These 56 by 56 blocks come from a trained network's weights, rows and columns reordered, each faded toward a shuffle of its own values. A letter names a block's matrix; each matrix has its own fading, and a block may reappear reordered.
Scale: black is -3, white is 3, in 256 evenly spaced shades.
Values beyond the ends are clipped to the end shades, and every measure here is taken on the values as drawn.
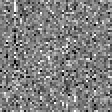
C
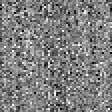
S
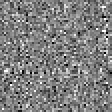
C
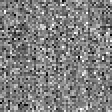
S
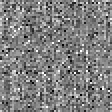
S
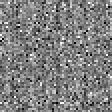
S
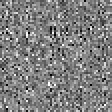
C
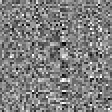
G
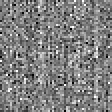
S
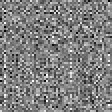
G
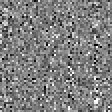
C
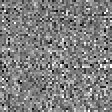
C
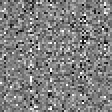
C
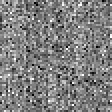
S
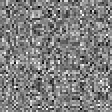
G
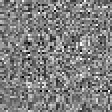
G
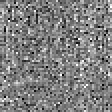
S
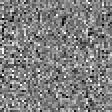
C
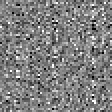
C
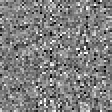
C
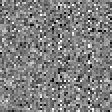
C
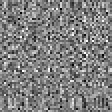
G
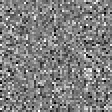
C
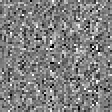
C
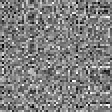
G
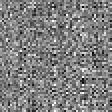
G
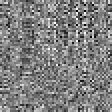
G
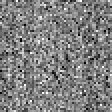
S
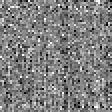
S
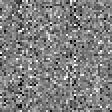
C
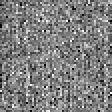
S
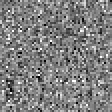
C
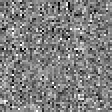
C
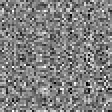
G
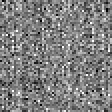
S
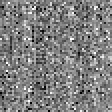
S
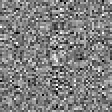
G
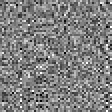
G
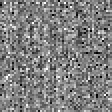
S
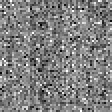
S
